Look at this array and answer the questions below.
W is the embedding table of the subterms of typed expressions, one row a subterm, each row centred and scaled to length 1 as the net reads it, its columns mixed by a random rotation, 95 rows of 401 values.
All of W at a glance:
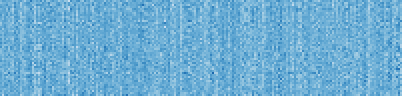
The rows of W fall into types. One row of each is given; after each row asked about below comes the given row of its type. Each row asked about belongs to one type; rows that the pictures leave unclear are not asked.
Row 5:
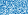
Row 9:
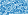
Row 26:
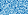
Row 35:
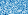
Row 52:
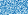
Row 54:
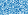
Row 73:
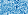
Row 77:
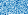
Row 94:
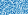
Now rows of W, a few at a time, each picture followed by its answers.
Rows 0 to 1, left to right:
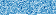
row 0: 52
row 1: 9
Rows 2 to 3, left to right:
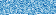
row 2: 26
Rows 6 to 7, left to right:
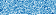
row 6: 26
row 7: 73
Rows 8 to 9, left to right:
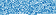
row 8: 54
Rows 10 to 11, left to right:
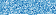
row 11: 54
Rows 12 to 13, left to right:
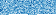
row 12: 26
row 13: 5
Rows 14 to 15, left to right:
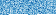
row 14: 94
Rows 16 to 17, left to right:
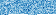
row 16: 77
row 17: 26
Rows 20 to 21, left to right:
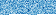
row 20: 26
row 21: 26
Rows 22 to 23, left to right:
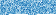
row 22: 52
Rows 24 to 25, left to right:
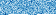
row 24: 35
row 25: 52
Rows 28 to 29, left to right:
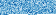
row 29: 9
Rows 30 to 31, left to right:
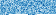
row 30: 52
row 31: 5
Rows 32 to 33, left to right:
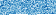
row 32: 52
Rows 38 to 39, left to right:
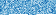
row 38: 26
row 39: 77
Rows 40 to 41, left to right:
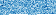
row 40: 5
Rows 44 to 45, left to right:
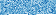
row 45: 77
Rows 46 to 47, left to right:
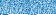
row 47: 94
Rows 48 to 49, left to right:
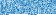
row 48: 9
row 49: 94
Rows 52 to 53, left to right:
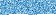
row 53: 54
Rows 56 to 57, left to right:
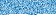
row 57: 94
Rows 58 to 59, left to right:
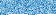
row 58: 77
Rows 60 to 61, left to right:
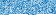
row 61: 77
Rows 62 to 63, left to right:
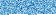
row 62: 52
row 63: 5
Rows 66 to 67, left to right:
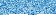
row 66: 5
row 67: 77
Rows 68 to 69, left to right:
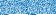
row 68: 52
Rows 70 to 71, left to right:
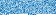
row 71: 77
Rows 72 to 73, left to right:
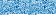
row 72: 73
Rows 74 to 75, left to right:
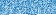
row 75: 94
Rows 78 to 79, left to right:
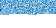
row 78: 26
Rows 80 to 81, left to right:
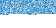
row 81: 73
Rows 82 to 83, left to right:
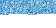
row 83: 9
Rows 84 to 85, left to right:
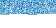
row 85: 94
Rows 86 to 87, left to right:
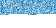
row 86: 9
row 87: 35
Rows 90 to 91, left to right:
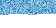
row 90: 94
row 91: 9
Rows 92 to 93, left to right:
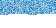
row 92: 94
